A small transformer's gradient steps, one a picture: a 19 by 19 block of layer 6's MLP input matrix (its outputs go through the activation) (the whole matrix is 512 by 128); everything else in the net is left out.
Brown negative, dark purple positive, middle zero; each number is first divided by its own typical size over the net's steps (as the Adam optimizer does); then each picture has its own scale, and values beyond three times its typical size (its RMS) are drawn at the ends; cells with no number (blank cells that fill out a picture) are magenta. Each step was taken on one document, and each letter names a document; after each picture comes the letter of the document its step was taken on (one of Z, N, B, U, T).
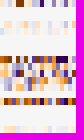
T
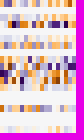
T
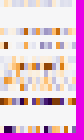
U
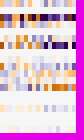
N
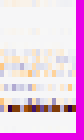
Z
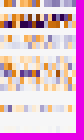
N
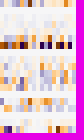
U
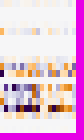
Z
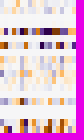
U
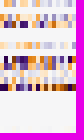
N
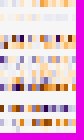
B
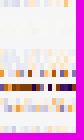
Z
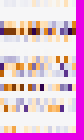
Z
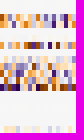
N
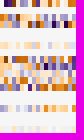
N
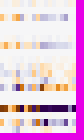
B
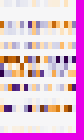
Z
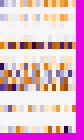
T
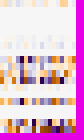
U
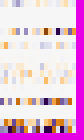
U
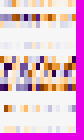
N
